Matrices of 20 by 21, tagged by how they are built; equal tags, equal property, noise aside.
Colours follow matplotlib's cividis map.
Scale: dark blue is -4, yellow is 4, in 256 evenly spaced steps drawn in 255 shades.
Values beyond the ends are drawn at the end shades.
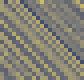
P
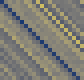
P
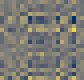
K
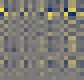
K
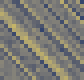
P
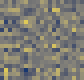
K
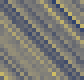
P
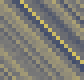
P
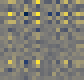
K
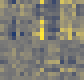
K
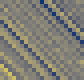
P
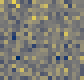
K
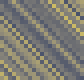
P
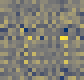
K
